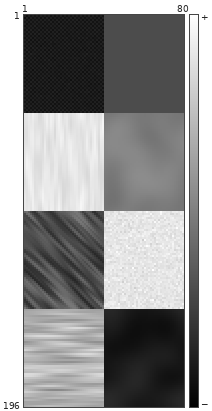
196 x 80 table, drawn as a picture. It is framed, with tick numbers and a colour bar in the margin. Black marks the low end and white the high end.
It is made of 4 by 2 panels. Panel 1,1: very low, checkered, faint in contrast. Panel 1,2: low, flat. Panel 2,1: very high, streaked downward, faint in contrast. Panel 2,2: middling, smooth, faint in contrast. Panel 3,1: low, slanting down to the right. Panel 3,2: very high, fine-grained, faint in contrast. Panel 4,1: high, streaked across. Panel 4,2: very low, smooth, faint in contrast.
